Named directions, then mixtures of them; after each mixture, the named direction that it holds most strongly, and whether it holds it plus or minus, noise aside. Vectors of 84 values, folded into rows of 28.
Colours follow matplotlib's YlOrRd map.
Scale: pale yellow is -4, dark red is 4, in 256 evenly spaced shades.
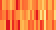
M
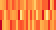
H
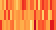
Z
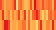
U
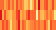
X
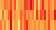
X, minus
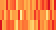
H, plus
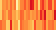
M, minus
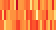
U, minus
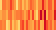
M, minus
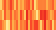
U, minus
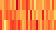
U, minus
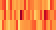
H, minus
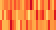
X, minus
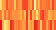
U, minus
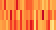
Z, minus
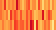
Z, minus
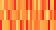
H, plus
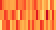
H, minus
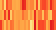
Z, plus
